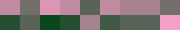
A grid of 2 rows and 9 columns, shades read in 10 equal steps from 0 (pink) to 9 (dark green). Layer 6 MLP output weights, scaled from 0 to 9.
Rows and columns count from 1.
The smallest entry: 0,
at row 2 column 9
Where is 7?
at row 2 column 6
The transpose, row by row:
2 8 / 5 6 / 1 9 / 2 8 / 6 3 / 2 7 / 3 6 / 3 6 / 5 0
